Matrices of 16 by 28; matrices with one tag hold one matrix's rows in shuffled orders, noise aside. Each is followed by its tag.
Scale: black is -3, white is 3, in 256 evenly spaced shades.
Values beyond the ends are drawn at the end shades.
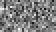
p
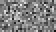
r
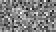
r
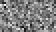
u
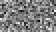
u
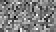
r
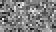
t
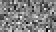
r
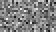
r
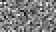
u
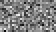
u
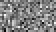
u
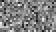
p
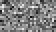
t
